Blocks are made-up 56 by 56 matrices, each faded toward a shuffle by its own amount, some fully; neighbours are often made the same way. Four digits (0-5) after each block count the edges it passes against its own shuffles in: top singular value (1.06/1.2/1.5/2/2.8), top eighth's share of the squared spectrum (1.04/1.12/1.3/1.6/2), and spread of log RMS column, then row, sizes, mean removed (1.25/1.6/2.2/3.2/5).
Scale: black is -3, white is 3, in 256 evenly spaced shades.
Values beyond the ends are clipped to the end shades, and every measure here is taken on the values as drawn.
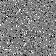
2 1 0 0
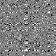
4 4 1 3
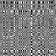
5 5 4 3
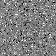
2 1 0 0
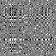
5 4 3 3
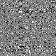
3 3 0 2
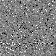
2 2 0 1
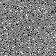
1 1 0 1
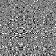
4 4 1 3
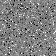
0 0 0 0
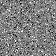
0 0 0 0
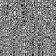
4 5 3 2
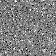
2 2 0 1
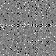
3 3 1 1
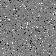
0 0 0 0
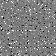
3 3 0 1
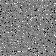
2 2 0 0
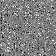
2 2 1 1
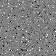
2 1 0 0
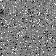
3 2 1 1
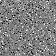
1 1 0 0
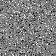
2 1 0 0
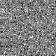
3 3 0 1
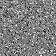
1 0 0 0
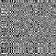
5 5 3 3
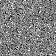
0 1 0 0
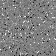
1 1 0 0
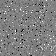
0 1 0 0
